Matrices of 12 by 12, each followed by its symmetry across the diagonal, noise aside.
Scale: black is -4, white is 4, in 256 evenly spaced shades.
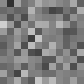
neither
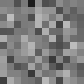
neither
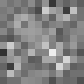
symmetric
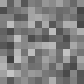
neither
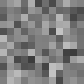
antisymmetric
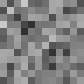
symmetric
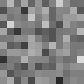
antisymmetric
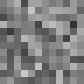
antisymmetric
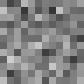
neither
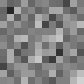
symmetric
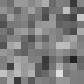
antisymmetric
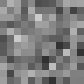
symmetric
